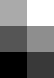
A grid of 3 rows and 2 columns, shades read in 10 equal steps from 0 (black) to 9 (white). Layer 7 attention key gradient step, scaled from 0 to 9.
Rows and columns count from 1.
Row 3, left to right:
0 2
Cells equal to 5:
1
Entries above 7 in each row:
1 0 0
